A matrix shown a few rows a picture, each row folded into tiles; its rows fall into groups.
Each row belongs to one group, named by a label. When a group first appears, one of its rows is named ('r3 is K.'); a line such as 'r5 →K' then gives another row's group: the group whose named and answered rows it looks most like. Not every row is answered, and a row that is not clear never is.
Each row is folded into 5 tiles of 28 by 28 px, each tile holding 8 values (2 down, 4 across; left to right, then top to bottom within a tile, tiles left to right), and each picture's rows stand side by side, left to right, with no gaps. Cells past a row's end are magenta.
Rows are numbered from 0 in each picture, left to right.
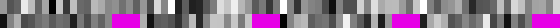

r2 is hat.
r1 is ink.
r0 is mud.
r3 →hat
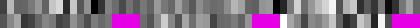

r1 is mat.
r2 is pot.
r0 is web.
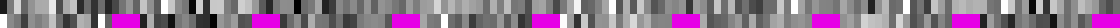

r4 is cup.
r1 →mud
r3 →mat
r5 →ink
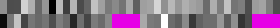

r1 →mat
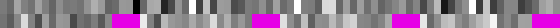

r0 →mat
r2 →cup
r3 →cup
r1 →cup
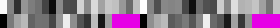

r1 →hat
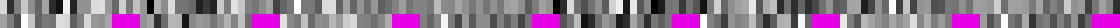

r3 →mat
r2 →cup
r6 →cup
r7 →mat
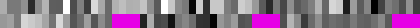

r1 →mud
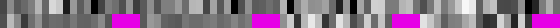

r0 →web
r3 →pot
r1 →web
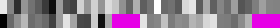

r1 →cup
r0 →hat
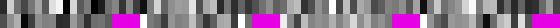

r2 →cup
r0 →web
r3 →pot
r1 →pot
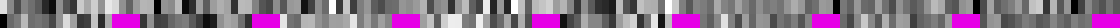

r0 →hat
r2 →cup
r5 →mat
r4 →hat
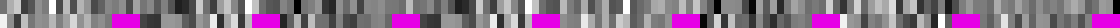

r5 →mud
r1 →hat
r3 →hat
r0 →cup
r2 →mud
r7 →mat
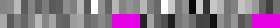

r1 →mud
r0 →ink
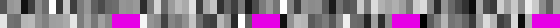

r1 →pot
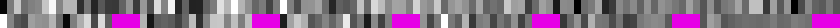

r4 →mud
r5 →web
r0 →pot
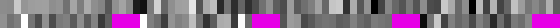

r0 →mat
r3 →mud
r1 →pot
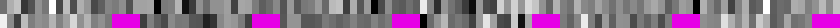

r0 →cup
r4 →mat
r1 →mud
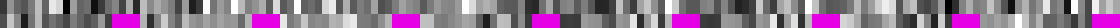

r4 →hat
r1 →ink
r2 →cup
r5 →hat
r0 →web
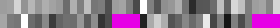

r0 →mat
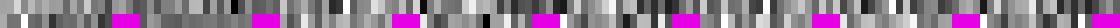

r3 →pot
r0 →mat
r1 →web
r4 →pot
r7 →pot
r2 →ink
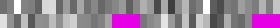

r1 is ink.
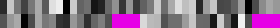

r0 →web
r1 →pot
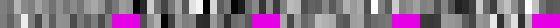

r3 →hat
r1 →web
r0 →mat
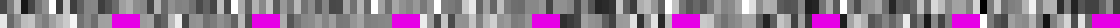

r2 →ink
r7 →pot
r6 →hat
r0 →cup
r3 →cup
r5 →pot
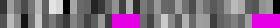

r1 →mat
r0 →web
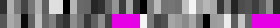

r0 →web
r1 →pot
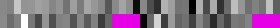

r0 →mat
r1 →mud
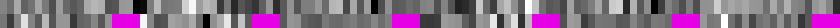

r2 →web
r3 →hat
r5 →mat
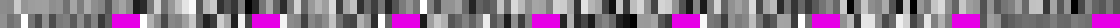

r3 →hat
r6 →ink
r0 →mat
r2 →pot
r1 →pot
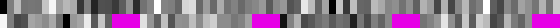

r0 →pot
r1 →cup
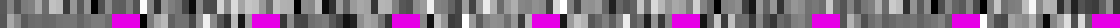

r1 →hat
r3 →ink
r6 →web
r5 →mud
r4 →hat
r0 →web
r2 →mud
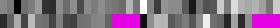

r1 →hat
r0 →mud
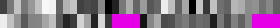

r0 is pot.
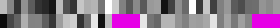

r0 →hat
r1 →cup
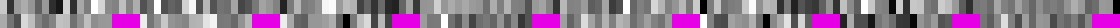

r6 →mud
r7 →mat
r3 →mat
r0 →ink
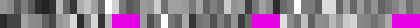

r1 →mat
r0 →hat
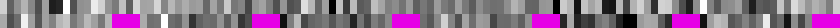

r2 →mud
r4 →mud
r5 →hat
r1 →mat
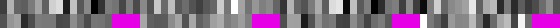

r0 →web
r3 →pot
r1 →ink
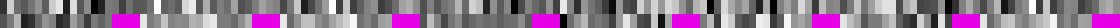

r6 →pot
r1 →cup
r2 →cup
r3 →web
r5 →ink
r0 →web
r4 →hat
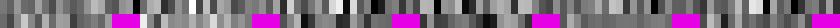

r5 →web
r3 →mud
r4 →web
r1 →cup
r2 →web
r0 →mat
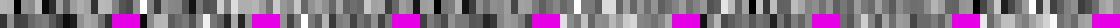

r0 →mud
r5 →mud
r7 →cup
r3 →mud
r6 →mat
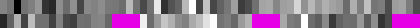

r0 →mud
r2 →mat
